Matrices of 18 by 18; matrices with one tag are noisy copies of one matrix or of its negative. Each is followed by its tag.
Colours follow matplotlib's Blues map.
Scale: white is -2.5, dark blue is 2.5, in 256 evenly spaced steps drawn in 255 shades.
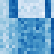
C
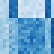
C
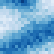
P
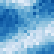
P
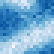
P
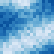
P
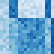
C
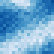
P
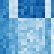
C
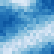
P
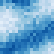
P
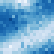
P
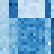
C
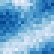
P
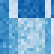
C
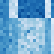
C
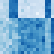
C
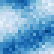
P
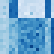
C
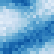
P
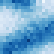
P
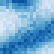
P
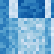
C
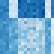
C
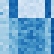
C
